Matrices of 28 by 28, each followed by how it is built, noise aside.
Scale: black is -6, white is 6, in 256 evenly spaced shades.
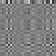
low rank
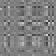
low rank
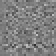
low rank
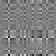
low rank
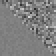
upper triangular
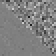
upper triangular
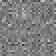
low rank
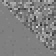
upper triangular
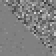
upper triangular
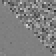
upper triangular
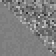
upper triangular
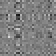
low rank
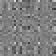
low rank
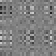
low rank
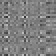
low rank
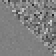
upper triangular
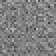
low rank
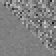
upper triangular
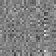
low rank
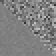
upper triangular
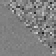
upper triangular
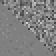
upper triangular
